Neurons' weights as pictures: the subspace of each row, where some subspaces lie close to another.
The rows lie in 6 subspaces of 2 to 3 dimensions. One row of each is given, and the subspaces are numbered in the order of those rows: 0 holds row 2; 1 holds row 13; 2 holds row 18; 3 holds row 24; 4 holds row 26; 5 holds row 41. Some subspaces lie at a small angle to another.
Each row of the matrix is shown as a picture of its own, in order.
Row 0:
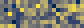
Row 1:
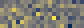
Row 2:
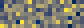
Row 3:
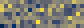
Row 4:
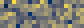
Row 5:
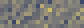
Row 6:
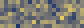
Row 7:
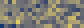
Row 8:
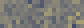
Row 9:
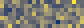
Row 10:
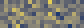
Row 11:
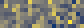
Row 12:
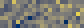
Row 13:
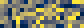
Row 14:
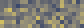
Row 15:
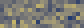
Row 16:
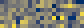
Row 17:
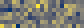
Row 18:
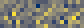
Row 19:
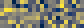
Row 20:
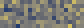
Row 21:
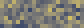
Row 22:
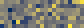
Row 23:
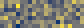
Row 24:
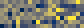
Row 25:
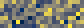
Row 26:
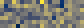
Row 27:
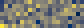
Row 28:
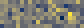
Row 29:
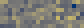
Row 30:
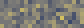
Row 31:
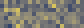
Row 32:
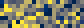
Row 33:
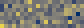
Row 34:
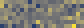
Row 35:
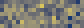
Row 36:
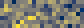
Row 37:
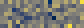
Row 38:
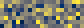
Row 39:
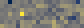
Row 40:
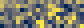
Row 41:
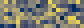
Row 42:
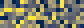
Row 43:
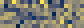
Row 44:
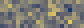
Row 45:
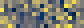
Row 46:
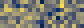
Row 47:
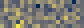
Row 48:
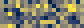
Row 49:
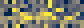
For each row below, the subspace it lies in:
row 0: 5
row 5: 2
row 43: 4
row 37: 1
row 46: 4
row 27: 0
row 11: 4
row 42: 0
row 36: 2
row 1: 1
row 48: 5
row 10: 1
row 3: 0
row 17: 0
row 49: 1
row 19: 4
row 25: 2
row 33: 0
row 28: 3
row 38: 3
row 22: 1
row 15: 3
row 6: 3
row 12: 2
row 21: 5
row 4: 4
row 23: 3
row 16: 1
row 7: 5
